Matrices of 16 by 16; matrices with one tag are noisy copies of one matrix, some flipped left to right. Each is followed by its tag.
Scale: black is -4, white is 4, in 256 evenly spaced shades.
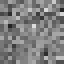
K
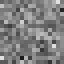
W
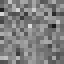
K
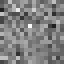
K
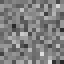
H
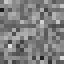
W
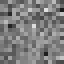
K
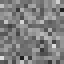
W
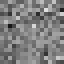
K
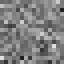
W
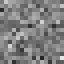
W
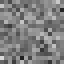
W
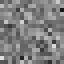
W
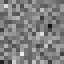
H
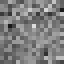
K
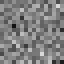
H
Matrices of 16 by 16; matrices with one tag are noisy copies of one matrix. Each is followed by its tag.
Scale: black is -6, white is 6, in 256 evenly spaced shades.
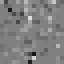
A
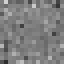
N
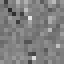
A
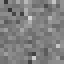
A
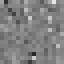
A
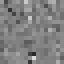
A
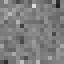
N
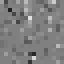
A
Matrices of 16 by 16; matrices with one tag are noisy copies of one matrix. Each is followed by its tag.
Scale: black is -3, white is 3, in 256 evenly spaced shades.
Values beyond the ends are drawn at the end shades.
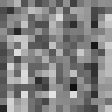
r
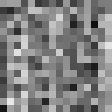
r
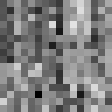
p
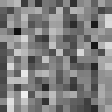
r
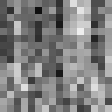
p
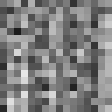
r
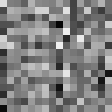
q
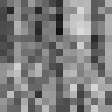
p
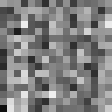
r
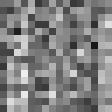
r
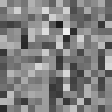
q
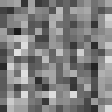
r
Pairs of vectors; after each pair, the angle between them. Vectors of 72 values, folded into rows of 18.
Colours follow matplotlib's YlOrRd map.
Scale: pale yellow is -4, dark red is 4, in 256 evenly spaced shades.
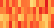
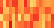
partly aligned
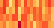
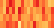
nearly opposite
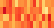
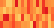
nearly opposite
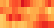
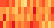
partly opposed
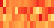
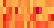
nearly opposite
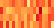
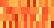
nearly opposite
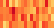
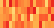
nearly opposite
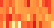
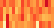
partly aligned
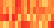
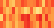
orthogonal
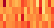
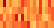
nearly parallel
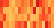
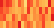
orthogonal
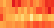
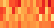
partly aligned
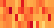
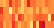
nearly opposite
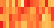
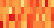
partly aligned
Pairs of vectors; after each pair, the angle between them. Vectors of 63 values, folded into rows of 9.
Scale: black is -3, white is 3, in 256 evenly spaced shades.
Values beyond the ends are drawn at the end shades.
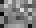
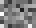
nearly opposite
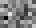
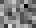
orthogonal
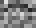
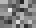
orthogonal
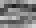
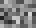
orthogonal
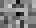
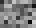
orthogonal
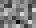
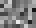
nearly opposite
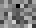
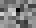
orthogonal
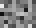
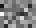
nearly opposite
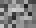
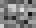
partly aligned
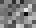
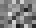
nearly opposite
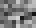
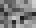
nearly parallel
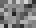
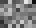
partly aligned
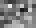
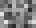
partly opposed
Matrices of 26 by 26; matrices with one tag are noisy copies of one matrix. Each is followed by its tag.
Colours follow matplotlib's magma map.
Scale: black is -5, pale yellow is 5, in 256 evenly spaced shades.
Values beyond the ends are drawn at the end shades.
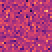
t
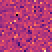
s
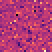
s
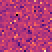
s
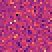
s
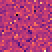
s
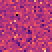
s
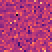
s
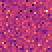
t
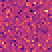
t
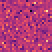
t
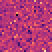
s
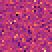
s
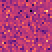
t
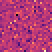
s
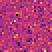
s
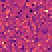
t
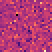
s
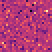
t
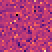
s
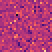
s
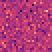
t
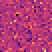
s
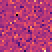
s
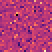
s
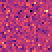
t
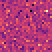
t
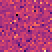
s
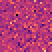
s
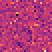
s
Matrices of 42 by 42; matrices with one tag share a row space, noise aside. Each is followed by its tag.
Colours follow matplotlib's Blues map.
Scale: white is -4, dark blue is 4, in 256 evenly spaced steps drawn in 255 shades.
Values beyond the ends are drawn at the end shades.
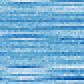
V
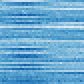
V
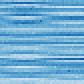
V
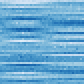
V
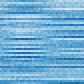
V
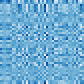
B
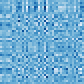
B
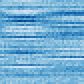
V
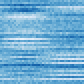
V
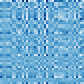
B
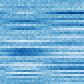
V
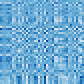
B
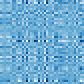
B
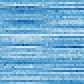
V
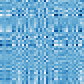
B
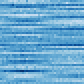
V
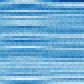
V
